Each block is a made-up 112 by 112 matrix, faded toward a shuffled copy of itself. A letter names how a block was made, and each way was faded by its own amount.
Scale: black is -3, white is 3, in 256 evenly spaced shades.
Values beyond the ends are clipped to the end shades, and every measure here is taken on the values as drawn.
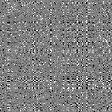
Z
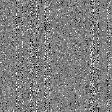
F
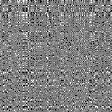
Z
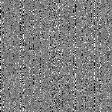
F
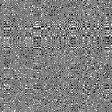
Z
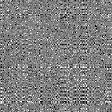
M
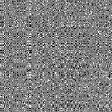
M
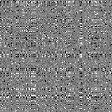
Z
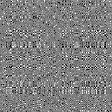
Z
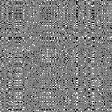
Z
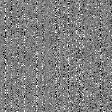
F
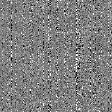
F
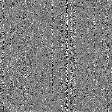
F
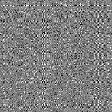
M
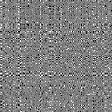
Z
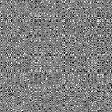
M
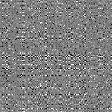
Z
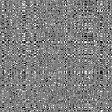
Z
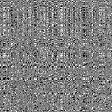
M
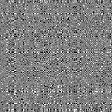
Z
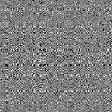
Z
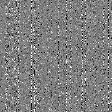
F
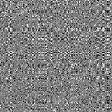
M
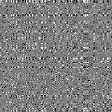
Z
